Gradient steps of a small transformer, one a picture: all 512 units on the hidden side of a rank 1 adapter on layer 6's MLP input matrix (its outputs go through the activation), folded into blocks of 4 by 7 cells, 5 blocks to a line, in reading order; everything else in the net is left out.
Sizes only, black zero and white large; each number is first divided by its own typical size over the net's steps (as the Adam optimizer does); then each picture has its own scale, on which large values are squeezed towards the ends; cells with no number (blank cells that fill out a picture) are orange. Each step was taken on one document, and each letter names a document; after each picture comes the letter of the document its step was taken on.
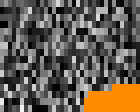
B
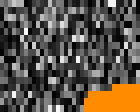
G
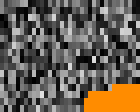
B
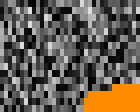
B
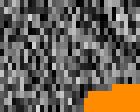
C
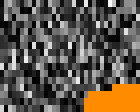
G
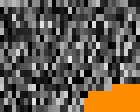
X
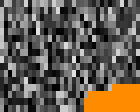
X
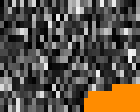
G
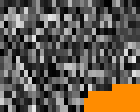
X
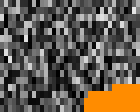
X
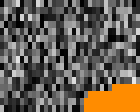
C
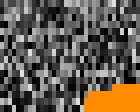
X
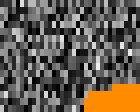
C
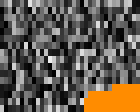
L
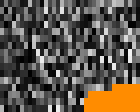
G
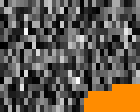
G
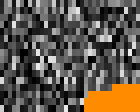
L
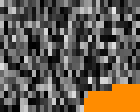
B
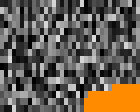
X
